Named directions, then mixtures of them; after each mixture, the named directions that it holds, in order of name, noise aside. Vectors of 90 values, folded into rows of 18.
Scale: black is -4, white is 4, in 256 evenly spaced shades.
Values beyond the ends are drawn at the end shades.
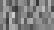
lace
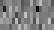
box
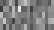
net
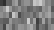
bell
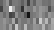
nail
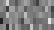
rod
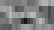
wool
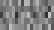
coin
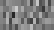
lace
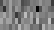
box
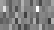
box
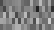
box, lace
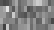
bell, rod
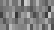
coin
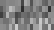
coin, nail
